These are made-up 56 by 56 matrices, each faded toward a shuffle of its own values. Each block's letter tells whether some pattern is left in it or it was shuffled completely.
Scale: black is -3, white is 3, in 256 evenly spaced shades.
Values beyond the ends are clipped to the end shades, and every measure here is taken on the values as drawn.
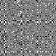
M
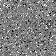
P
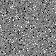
P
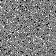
P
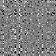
M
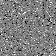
P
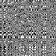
M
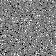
P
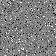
P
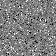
P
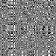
M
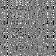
M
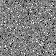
P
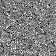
P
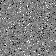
P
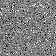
P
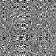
M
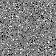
P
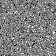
P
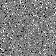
P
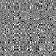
M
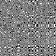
M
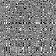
M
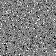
P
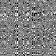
M
